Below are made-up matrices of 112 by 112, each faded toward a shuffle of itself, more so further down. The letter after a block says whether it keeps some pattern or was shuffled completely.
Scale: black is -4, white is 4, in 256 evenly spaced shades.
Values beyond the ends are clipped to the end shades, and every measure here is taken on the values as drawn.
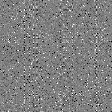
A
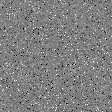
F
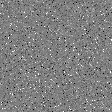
F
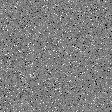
F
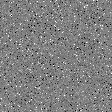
F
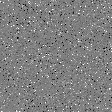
F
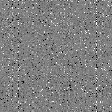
A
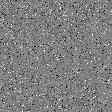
F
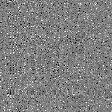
A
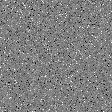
F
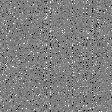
A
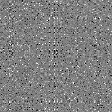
A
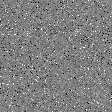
F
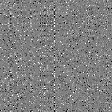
A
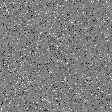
F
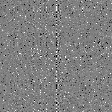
A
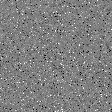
F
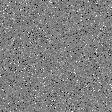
F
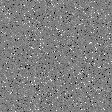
F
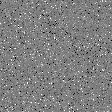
F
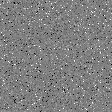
F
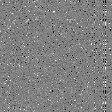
A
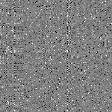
A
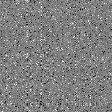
A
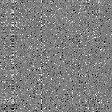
A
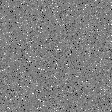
F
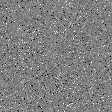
F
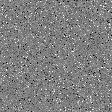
F
